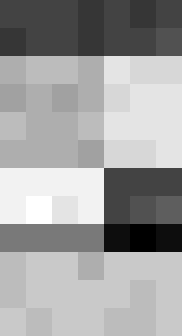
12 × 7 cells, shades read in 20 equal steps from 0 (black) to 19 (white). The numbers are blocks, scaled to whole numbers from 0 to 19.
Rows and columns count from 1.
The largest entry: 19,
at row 8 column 2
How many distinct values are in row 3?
4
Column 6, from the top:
4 5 16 17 17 16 5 6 0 15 14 14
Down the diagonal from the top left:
5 5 14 13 17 16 5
